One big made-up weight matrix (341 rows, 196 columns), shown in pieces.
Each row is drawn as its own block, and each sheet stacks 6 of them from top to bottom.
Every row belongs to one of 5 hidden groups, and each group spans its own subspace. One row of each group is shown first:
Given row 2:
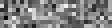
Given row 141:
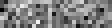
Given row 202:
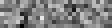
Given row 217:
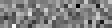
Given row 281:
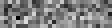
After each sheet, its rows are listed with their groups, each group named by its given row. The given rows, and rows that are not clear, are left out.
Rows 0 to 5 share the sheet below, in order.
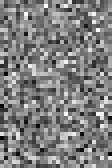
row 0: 202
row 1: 217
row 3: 217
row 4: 141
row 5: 2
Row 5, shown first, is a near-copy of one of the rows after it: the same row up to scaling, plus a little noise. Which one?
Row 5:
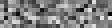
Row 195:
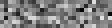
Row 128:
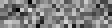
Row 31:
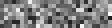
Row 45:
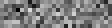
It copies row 195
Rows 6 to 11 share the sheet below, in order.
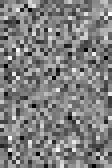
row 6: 2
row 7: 141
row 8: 281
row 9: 281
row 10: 202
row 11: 202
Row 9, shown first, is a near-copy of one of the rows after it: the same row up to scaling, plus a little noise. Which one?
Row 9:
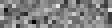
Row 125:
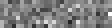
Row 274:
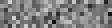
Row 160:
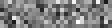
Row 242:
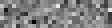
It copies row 242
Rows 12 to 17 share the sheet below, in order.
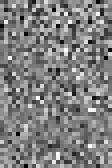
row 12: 217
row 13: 141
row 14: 281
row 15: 202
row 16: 202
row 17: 281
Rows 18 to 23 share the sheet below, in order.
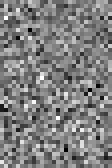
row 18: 2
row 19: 2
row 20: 2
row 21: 217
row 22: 281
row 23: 217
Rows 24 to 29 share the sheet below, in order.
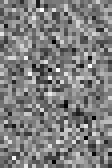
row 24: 217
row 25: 141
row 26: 2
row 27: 141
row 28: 141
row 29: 281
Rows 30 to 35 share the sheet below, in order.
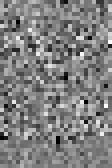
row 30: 141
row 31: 2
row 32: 141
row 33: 281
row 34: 217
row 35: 202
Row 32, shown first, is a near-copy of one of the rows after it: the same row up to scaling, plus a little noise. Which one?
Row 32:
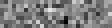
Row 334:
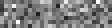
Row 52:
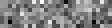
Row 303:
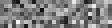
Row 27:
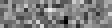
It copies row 27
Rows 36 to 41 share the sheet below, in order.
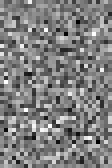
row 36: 281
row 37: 141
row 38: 217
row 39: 281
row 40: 2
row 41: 281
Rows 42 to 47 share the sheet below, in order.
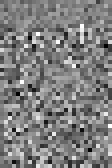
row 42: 217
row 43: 217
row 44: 202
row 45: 2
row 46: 281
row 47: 2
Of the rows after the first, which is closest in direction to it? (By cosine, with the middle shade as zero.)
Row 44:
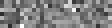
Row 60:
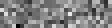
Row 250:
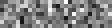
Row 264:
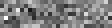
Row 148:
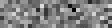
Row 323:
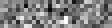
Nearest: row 323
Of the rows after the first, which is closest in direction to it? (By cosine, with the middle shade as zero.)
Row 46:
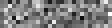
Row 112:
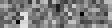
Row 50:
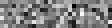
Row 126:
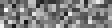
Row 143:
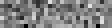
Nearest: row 112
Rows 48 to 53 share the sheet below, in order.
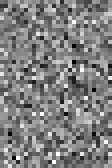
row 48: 141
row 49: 217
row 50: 202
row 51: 141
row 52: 141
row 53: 281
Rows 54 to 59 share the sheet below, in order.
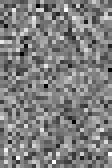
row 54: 217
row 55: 202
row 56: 281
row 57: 141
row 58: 202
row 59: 281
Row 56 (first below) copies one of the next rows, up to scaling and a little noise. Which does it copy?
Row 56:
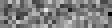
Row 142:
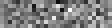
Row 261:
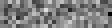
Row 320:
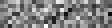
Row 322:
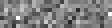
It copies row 261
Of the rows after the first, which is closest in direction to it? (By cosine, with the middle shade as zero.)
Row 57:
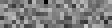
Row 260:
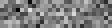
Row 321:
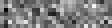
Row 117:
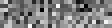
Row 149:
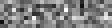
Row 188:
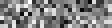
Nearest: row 321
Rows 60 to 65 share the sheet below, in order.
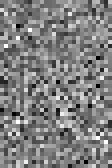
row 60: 141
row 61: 2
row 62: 217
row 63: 217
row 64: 141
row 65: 141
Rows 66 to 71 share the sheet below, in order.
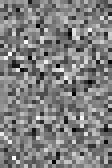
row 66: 2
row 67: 202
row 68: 2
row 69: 202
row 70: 217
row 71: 281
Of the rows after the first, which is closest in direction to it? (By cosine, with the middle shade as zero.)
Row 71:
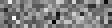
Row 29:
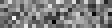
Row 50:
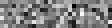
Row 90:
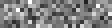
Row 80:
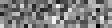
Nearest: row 29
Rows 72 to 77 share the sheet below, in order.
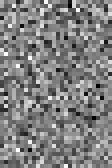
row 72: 202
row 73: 217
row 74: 2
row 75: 217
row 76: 141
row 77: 2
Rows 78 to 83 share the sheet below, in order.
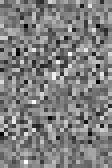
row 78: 281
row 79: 141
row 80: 281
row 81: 202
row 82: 217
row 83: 202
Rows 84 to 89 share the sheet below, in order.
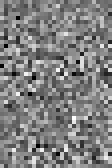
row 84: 281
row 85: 2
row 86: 217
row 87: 2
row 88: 202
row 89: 217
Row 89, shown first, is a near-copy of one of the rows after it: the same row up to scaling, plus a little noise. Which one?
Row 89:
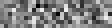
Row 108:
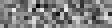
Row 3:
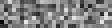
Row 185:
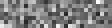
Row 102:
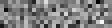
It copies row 108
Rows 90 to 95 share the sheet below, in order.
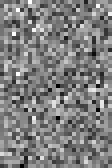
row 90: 2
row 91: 141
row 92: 281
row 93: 281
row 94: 281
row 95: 202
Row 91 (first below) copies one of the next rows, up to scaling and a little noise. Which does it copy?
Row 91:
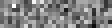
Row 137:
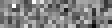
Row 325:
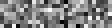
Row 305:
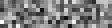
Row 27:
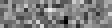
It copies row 137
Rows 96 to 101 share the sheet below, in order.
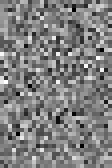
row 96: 202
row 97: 217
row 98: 217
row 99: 2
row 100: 202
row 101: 217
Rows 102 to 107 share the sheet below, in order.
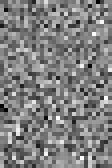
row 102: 217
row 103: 141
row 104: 2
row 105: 217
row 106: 202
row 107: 281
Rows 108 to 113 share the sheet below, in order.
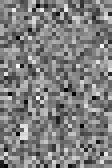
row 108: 217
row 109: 2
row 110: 2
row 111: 202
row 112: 202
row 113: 217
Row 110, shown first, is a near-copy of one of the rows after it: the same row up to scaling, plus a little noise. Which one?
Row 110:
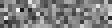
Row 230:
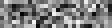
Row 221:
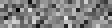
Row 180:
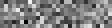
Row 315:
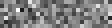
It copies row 315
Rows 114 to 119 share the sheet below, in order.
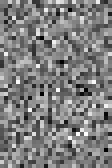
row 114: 281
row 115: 217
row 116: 141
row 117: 141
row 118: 141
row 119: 202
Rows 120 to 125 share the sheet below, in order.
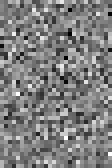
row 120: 281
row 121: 202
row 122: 141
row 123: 2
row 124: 141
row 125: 281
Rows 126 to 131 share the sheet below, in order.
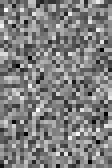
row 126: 217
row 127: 217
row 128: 2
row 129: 2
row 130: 141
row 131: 217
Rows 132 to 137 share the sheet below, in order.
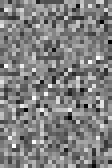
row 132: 217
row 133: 281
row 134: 217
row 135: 281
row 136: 202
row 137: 141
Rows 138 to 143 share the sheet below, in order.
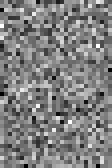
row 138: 217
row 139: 141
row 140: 281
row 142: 281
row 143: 281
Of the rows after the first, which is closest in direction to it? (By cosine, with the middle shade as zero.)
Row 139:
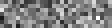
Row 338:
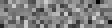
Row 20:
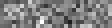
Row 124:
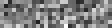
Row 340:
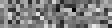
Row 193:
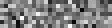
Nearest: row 193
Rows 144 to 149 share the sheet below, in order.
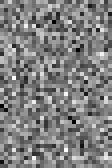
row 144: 281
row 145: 281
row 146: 202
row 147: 217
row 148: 202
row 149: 217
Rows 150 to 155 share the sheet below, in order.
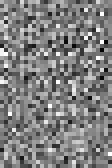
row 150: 217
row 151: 217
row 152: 217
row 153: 202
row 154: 281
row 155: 141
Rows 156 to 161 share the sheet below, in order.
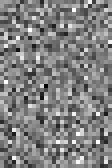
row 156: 202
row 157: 2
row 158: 217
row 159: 202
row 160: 281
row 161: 281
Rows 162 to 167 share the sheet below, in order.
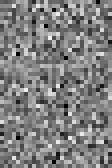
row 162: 217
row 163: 281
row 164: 141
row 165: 141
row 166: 141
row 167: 281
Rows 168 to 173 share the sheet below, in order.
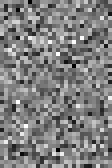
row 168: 2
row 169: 2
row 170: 202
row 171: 281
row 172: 202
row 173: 2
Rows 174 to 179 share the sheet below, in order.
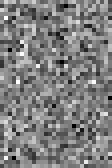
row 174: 2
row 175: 202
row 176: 141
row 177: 281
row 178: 281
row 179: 2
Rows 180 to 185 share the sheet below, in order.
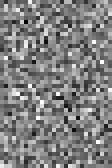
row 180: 2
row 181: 202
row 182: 2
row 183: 2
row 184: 217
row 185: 217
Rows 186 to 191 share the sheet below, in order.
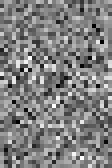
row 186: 217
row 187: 217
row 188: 141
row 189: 281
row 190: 2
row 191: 281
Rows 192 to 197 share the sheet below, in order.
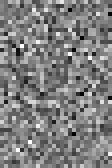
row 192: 281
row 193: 141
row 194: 202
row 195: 2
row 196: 141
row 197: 2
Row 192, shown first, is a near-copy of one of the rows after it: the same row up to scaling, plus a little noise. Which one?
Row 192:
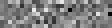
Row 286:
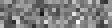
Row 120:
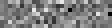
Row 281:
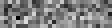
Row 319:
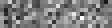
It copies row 120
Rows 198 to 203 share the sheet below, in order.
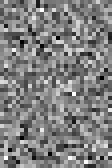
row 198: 217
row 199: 2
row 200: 217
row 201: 202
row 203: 2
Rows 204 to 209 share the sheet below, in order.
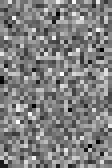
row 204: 281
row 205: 217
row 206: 217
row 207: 141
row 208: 2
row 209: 217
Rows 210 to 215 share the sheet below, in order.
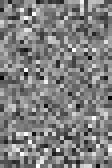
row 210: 217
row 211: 141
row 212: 202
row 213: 281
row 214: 141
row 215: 2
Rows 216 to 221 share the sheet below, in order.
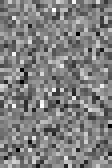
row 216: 281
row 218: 202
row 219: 202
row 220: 281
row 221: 2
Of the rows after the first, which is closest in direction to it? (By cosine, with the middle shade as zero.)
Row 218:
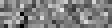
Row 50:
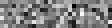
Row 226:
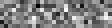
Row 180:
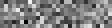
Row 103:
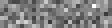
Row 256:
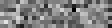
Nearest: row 256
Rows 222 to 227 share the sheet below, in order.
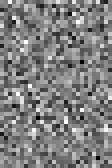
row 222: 281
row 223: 202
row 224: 281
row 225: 2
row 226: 217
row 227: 141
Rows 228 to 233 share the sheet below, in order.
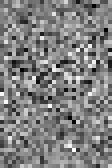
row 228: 141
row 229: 141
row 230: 2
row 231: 2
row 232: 202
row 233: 202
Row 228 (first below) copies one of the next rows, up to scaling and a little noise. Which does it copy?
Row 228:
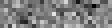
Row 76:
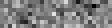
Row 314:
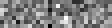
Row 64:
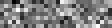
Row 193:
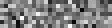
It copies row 76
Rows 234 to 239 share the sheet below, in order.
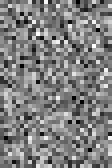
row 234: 141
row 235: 217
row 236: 217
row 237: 281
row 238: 202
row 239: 2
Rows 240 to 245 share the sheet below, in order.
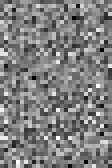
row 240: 217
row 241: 217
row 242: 281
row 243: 217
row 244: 217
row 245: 141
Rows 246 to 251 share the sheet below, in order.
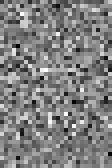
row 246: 202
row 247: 281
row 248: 2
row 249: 217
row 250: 141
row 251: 281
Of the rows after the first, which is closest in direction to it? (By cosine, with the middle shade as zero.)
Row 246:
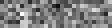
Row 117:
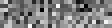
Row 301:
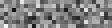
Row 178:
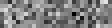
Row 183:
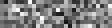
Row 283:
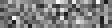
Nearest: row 178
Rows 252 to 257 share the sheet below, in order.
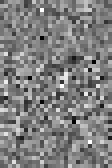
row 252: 141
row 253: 202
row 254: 141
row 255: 217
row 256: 202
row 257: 202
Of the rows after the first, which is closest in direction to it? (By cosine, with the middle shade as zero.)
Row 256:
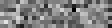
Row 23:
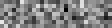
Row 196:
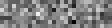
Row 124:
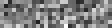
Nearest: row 23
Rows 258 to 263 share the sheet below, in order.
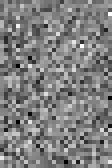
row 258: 281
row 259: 281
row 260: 2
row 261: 281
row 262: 2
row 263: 141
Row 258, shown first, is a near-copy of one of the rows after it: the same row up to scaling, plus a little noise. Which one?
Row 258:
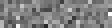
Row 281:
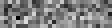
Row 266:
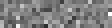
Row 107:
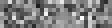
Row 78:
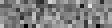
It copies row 266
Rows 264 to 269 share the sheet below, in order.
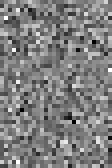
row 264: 2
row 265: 202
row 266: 281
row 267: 202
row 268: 202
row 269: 141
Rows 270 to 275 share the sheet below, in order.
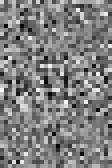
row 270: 202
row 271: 2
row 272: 141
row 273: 141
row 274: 281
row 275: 202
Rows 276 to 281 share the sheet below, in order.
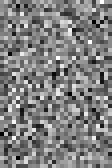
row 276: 141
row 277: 202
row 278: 281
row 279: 202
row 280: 217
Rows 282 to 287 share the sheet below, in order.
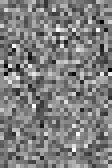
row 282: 217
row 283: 281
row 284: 2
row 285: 2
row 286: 281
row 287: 202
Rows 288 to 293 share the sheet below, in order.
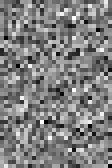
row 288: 141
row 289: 217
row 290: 2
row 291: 202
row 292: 141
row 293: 202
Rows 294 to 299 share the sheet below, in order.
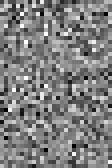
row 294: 202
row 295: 202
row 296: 141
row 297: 202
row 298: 217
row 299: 202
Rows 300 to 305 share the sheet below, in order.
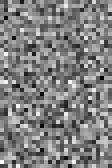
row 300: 2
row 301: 217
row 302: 217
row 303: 141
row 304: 2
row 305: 141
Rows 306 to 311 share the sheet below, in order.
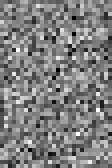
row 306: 217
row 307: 141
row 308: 281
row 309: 281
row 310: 141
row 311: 2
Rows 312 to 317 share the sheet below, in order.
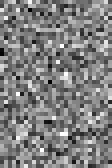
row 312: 2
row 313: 217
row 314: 141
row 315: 2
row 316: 141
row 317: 141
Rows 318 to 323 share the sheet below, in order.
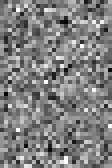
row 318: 141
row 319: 281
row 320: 281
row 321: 141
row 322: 281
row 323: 141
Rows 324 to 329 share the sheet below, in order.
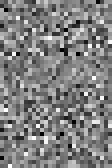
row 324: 217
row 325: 141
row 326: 281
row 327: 217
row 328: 202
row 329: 202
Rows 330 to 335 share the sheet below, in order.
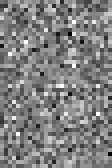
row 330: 141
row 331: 202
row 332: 202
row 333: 281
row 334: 141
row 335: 281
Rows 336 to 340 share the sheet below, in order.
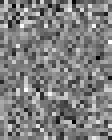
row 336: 202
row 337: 281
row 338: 217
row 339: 141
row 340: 202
